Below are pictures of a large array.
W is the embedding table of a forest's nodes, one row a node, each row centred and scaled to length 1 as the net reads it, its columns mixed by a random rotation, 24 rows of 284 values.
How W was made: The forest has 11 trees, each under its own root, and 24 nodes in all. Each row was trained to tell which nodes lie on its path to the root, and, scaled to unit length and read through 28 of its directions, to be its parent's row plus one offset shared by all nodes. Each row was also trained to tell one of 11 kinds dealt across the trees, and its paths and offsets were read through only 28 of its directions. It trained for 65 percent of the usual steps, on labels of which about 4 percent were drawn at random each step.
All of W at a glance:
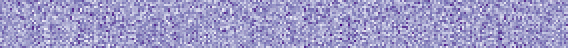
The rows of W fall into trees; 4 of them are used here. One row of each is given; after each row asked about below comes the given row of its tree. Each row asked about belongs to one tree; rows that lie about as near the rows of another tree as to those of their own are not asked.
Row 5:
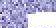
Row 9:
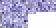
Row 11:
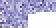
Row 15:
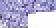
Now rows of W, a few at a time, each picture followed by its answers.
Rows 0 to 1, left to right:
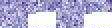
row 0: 15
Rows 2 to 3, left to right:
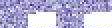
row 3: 15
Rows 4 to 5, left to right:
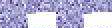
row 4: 5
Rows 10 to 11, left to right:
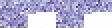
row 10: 5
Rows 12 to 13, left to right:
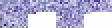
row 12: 9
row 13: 11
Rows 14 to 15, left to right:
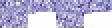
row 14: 11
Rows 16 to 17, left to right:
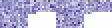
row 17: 11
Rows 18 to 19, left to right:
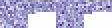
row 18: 15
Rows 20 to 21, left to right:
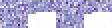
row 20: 15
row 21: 11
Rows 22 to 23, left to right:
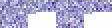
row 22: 5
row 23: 9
